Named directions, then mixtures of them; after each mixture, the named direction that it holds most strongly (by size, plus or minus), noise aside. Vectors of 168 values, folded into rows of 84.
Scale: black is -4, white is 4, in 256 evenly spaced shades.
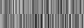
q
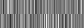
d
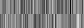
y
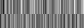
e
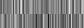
q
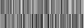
q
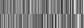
y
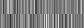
d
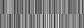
d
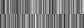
e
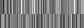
e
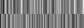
e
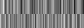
e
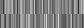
d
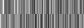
q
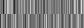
d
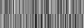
q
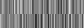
q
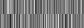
d
